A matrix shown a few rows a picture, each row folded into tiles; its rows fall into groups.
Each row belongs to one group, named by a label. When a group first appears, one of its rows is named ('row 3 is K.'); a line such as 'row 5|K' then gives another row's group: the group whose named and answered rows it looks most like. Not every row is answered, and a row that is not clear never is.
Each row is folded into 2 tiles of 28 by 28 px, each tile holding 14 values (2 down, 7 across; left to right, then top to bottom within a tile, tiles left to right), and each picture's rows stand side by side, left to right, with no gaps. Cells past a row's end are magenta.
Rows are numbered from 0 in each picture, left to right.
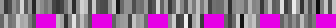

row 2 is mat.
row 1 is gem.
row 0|gem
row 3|gem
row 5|mat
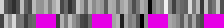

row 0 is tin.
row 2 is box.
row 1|tin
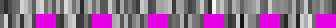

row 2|box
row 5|mat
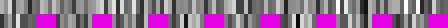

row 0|tin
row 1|tin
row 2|tin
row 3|mat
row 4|tin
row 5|mat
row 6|tin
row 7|mat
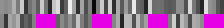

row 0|tin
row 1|mat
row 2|gem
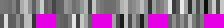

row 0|gem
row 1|gem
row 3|mat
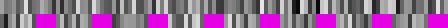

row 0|mat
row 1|gem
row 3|gem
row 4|gem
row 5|tin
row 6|box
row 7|mat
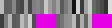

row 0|mat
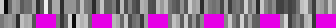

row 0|mat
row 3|gem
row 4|gem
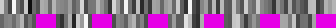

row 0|mat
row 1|mat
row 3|tin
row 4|tin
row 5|box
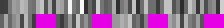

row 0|gem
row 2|tin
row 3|tin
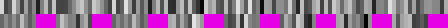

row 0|mat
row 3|gem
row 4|mat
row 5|tin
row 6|box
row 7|tin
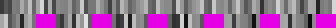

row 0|gem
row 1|mat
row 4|box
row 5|box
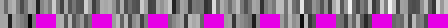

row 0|box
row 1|box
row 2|box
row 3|mat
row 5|tin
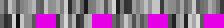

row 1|tin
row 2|tin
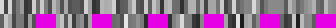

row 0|tin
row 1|box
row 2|tin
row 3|tin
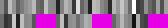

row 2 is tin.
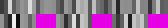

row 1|gem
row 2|mat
